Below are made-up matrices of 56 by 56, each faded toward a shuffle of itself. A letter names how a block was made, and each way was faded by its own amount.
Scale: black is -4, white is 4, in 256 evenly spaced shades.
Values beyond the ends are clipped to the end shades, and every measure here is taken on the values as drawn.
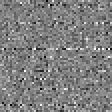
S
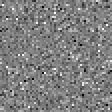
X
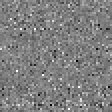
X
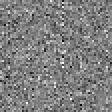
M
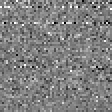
S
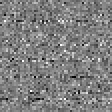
S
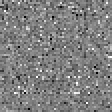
X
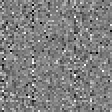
M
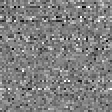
S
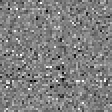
X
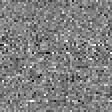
S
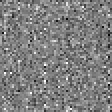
M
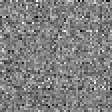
S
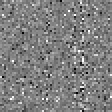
M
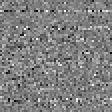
S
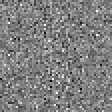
M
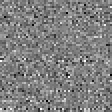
S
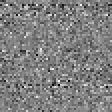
S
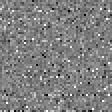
X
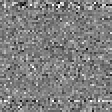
S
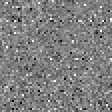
X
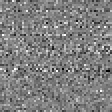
S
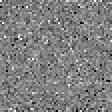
X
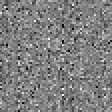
M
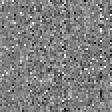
M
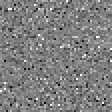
X
